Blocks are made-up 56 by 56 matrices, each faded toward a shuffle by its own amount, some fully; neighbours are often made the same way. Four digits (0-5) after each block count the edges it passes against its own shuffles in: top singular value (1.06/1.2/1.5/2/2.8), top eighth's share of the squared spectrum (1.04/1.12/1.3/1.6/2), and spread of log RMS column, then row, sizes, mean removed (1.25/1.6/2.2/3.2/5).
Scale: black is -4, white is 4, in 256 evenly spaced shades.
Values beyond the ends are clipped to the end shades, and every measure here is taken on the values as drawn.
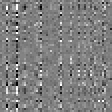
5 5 3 2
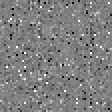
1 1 0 0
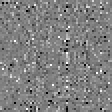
3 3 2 1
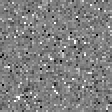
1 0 0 0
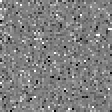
2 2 0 0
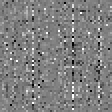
4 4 3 1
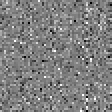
3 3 2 1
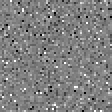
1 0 0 0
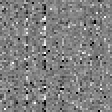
4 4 2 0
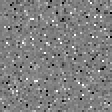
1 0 0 0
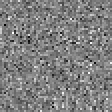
3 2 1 1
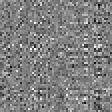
4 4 3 2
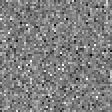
0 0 0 0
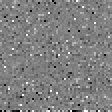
3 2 0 1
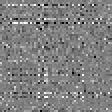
4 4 2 3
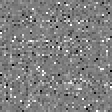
3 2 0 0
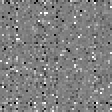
2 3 2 1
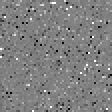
0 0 0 0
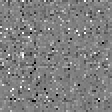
2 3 1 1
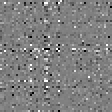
3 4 2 2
